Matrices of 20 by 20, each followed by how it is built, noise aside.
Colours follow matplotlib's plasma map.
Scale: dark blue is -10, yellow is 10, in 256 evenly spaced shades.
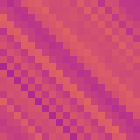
Toeplitz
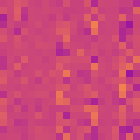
uneven columns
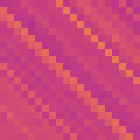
Toeplitz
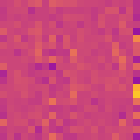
uneven columns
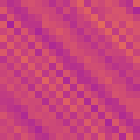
Toeplitz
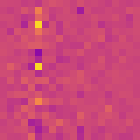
uneven columns
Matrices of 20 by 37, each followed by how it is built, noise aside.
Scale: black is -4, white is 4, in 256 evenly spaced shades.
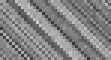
Toeplitz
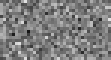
noise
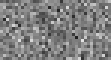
noise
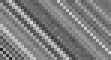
Toeplitz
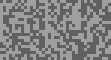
noise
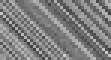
Toeplitz
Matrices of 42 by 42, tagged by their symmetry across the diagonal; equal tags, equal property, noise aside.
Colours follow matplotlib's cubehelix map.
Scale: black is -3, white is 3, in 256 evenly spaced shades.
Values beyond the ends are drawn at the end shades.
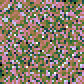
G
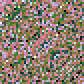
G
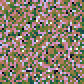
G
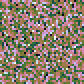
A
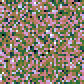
A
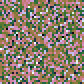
A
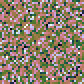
G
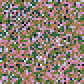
G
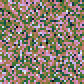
A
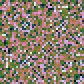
G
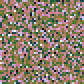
A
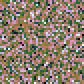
A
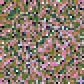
G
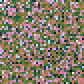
G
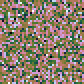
A
